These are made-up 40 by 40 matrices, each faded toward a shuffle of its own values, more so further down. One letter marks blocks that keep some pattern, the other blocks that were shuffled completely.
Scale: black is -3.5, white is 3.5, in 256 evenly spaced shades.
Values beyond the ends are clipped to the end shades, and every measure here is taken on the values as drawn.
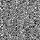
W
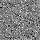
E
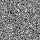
E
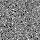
E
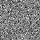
E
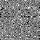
W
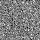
E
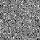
W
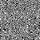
W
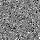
E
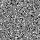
E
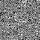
W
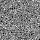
E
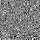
W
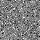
W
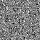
E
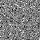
W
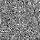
W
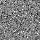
E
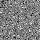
E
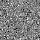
W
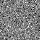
E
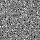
E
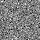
E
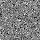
E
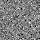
W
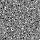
E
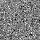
W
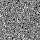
E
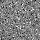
E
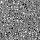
W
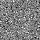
E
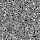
W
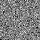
W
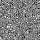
W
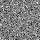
E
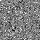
W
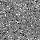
E
